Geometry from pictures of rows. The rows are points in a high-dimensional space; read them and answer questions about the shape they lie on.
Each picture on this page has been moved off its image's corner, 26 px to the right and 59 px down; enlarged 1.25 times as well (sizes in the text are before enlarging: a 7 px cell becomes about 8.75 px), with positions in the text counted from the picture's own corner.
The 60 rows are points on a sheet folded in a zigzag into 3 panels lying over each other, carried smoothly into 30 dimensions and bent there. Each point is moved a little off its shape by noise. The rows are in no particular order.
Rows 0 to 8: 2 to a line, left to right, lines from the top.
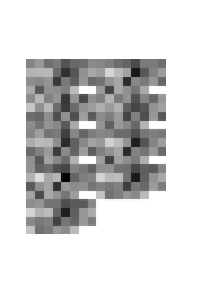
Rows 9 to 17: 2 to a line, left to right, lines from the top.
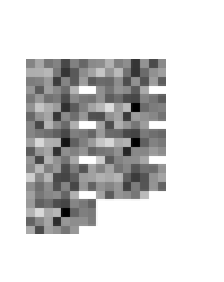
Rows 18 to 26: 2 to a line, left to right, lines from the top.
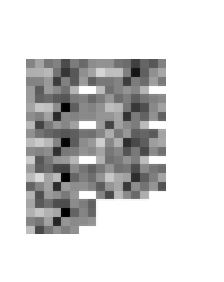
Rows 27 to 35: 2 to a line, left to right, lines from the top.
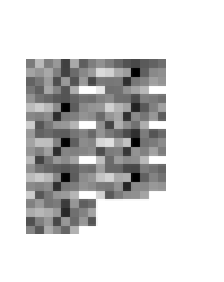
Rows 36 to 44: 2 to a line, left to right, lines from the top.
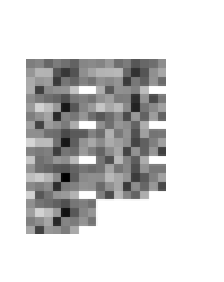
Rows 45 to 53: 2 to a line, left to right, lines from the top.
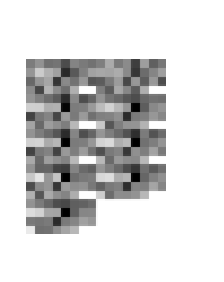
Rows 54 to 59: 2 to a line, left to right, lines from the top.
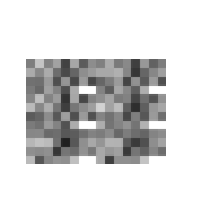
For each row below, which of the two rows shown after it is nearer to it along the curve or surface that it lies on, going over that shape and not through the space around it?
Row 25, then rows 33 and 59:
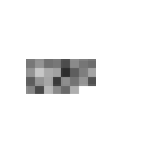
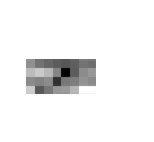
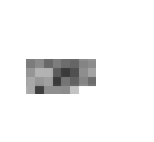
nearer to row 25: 59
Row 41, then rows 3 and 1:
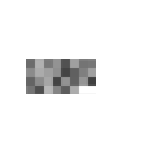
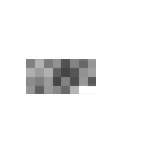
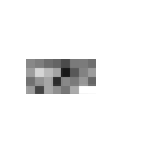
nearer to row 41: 1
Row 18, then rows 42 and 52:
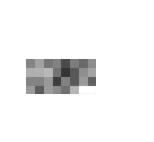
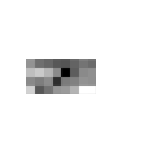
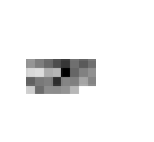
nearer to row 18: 42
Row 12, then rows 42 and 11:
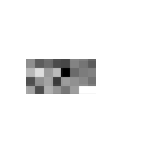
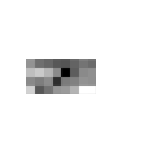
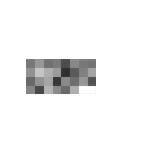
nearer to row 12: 11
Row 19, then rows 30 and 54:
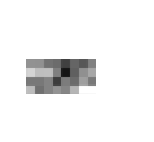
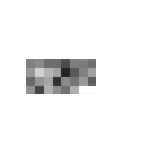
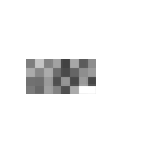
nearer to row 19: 54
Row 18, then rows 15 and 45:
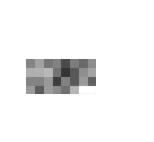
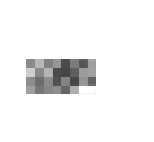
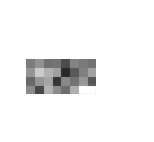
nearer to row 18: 15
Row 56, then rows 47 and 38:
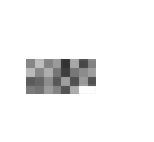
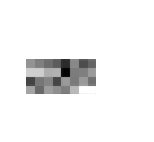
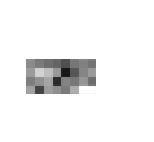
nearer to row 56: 47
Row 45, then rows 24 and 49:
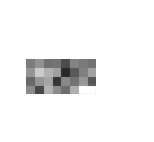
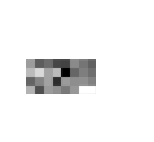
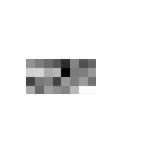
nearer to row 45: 24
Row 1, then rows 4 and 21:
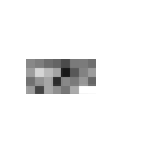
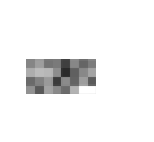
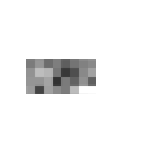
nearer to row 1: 21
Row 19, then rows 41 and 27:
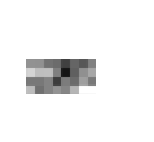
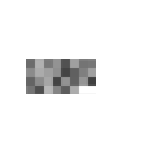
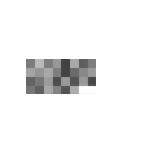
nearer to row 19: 27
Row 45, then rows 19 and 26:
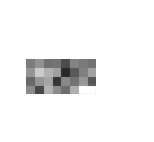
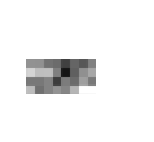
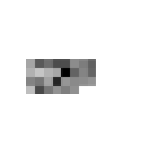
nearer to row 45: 26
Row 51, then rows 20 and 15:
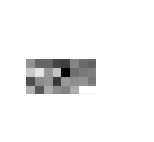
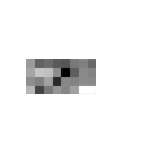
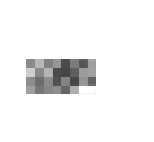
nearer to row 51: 20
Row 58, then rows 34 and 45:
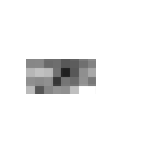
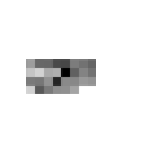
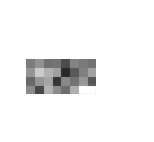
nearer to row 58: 34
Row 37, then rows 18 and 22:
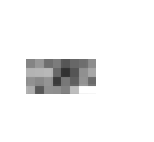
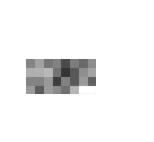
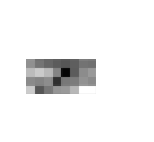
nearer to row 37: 18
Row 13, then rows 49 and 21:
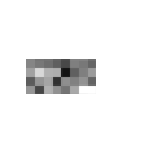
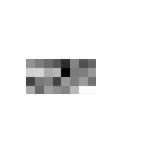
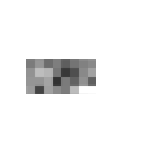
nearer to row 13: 21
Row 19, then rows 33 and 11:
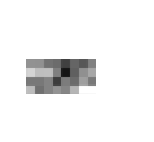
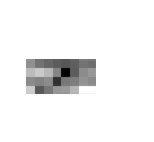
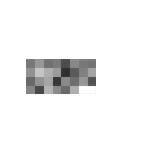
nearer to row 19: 33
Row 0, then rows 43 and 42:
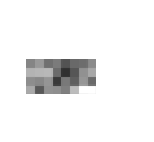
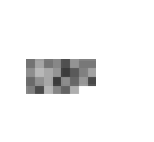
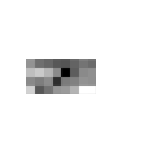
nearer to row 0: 42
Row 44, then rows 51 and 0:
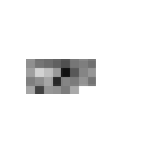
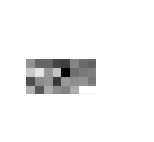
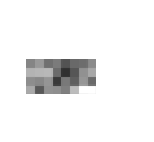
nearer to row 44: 51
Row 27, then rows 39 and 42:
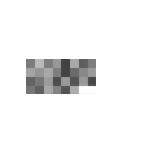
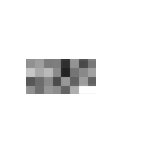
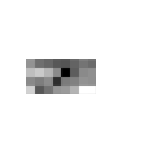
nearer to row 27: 39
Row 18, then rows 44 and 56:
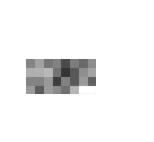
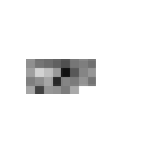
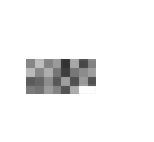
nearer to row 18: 56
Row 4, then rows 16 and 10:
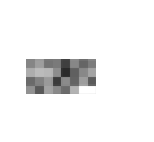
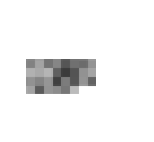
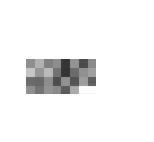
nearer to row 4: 16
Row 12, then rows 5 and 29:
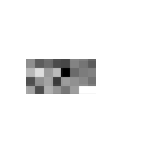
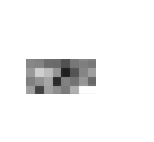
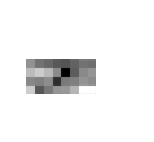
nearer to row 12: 5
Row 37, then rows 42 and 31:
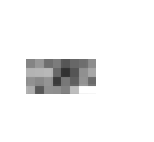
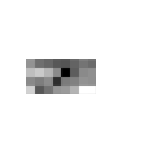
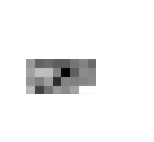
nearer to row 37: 42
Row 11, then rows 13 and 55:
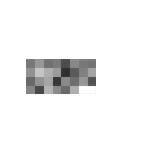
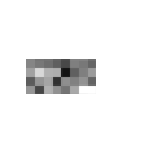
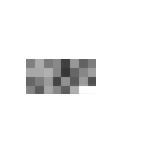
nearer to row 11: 13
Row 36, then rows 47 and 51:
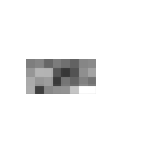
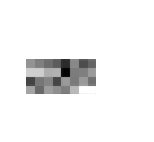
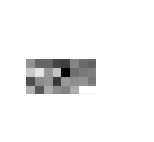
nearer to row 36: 51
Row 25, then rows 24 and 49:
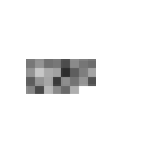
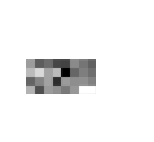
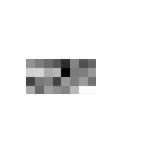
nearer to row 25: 24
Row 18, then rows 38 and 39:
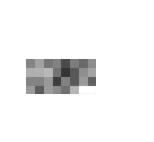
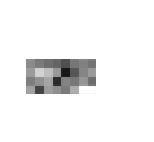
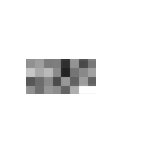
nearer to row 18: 39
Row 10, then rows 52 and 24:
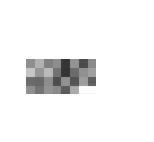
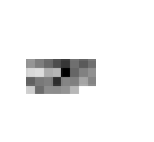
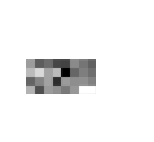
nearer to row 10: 52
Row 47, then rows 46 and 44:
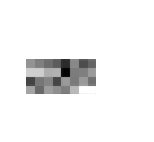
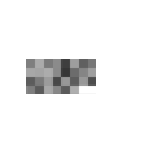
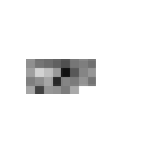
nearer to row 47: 46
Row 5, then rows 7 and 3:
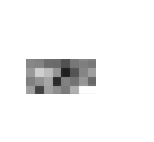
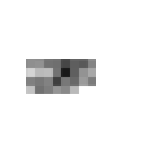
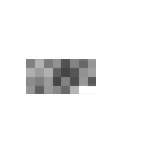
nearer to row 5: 3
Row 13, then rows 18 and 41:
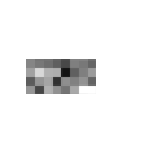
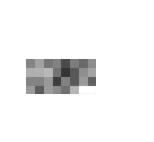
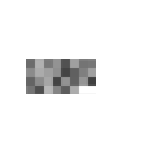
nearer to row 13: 41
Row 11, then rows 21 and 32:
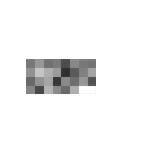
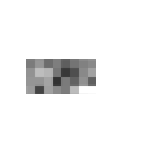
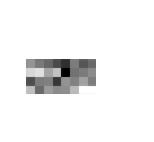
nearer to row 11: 21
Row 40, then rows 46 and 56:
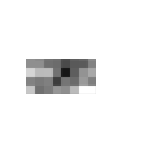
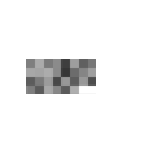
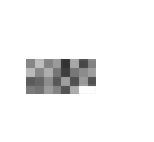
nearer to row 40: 56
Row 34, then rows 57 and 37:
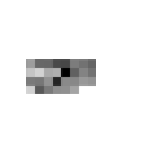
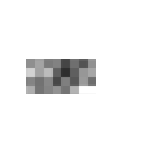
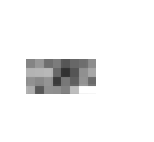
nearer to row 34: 37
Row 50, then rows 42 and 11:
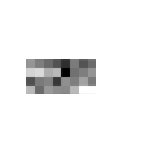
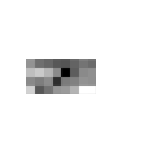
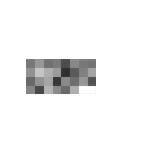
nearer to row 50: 42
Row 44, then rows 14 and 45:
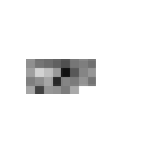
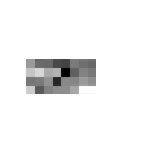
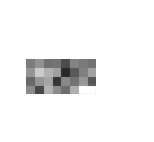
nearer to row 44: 45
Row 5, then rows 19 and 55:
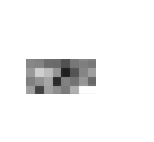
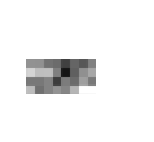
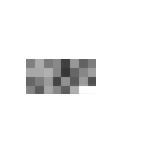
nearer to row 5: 55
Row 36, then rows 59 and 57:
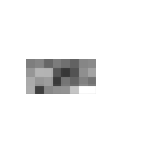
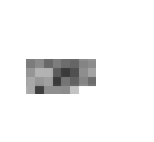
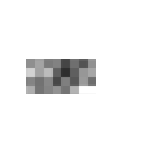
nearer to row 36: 59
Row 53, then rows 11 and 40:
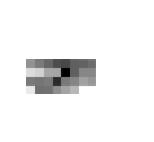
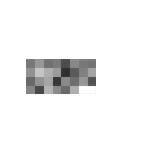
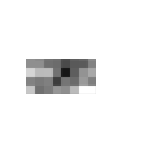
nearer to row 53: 40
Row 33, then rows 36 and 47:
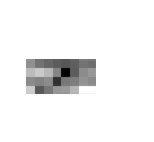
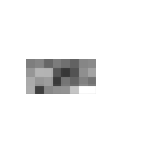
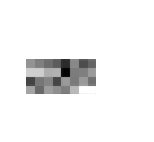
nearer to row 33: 36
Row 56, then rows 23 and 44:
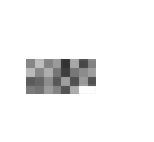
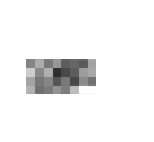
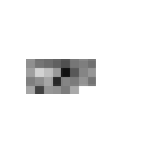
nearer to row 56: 23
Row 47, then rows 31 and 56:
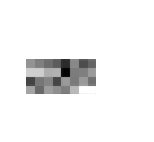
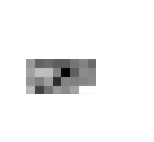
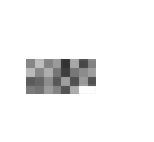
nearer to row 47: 56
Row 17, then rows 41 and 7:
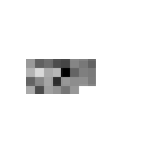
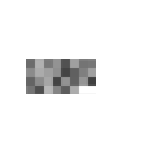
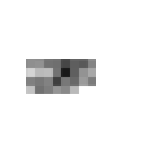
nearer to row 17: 41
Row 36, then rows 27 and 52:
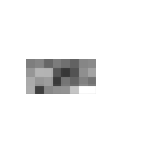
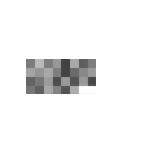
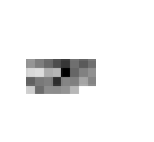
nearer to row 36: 27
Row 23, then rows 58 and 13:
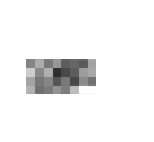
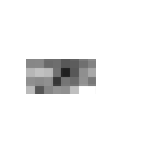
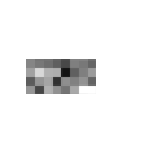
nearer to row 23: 58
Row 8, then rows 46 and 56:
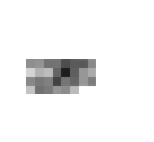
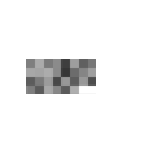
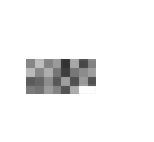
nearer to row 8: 56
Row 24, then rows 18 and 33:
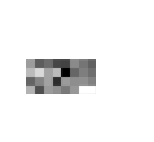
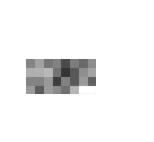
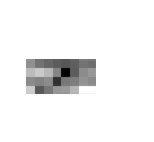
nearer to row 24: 33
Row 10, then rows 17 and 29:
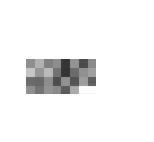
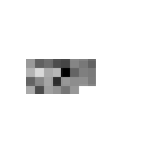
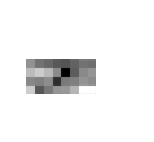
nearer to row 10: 29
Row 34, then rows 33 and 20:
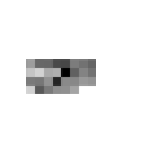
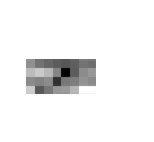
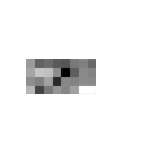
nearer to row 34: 33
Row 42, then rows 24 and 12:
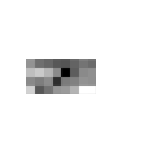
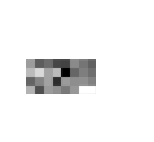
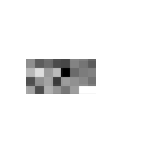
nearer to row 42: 24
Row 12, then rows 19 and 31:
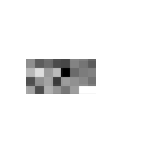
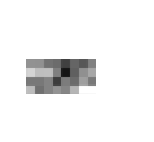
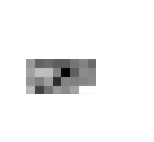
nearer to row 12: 31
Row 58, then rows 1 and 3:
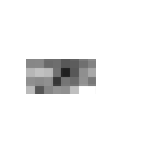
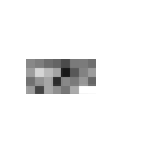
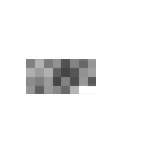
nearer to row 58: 3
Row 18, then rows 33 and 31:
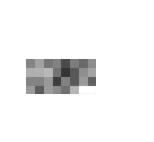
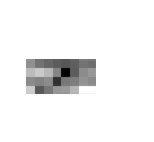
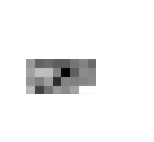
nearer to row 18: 33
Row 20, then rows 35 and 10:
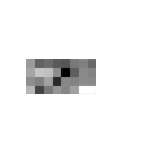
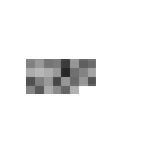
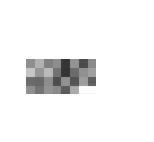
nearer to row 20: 35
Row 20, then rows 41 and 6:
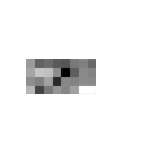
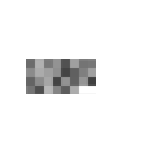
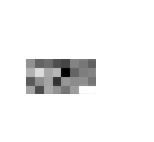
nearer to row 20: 6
